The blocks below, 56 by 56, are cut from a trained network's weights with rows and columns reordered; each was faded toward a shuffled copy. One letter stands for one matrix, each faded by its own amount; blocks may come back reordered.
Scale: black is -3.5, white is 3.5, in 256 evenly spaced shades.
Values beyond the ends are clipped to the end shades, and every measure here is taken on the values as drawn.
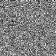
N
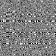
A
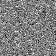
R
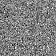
R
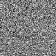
N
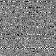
A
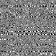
A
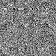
N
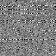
A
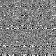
A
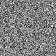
N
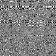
A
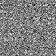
N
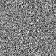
N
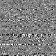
A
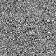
N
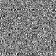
N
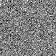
R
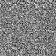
N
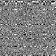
A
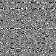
A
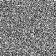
N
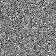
R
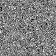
R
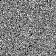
R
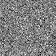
R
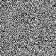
N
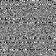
A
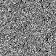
R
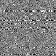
A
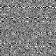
A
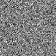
N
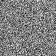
R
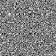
N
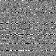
A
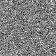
R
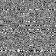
A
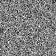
R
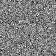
R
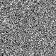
R
